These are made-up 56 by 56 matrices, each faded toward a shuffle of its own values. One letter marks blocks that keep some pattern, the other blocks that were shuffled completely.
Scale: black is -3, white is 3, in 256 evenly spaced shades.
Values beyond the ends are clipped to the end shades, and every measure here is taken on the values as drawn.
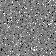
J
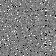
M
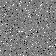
J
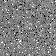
J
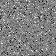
J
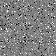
M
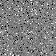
M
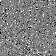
J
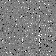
M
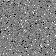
J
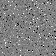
J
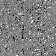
M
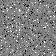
J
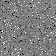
J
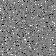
J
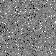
J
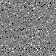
M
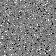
J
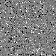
M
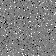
J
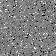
J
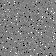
J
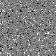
M
